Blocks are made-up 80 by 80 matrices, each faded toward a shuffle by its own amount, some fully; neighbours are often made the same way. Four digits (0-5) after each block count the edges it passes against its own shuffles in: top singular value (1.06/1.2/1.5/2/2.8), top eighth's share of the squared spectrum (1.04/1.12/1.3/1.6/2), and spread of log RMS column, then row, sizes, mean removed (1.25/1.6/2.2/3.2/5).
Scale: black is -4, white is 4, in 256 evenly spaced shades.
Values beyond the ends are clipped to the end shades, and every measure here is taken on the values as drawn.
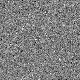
1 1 0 0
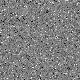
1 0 0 0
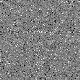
3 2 0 1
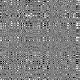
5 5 3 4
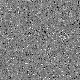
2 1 0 0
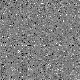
3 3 1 1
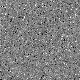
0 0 0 0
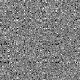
4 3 2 2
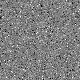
0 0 0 0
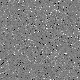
0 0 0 0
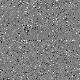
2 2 1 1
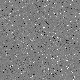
0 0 0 0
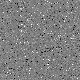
0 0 0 1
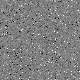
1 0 0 0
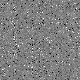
1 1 1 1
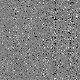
2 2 2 1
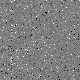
1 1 1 0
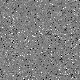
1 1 1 1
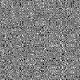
4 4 2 2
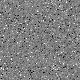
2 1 0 0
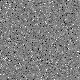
1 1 0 0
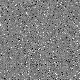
2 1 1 0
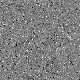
2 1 0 0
